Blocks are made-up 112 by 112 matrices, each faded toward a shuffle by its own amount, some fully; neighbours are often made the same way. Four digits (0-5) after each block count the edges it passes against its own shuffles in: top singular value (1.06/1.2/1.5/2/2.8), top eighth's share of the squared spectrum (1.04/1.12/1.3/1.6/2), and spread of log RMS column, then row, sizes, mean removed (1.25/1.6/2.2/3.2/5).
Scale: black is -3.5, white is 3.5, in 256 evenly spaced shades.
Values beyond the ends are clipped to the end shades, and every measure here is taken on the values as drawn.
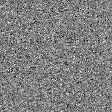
3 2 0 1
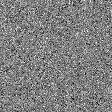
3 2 0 0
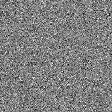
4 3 1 1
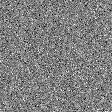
1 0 0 0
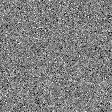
1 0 0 0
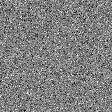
0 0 0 0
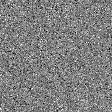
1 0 0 0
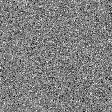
2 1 0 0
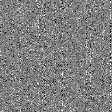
2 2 3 0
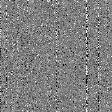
3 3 3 0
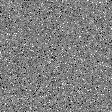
0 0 0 0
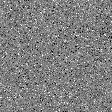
0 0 0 0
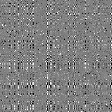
5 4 4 3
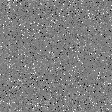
2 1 0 0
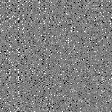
4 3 2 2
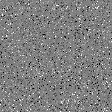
3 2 1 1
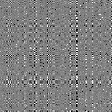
5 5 4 3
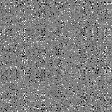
4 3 2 1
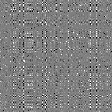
5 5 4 3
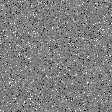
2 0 0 0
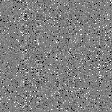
4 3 2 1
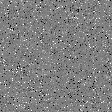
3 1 0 0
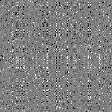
5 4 3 2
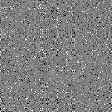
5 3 2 2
